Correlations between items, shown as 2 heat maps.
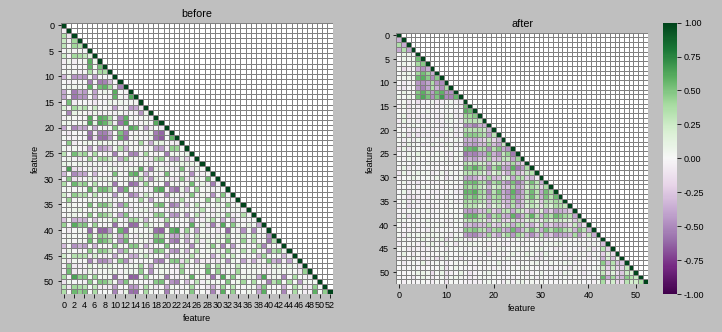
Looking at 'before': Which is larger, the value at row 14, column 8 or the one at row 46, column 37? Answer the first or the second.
the first
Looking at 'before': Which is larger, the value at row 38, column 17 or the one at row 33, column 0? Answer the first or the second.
the second
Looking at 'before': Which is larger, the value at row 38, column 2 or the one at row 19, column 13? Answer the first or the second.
the second
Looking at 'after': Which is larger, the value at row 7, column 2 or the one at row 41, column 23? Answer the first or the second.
the first
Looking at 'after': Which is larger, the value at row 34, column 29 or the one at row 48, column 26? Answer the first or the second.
the first
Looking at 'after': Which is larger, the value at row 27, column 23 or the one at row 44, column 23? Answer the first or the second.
the second
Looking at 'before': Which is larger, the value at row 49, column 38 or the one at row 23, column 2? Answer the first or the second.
the second
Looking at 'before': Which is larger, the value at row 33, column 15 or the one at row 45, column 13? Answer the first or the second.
the first
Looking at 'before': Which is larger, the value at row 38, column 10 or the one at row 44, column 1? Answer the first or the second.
the first
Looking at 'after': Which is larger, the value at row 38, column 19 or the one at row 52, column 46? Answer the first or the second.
the second
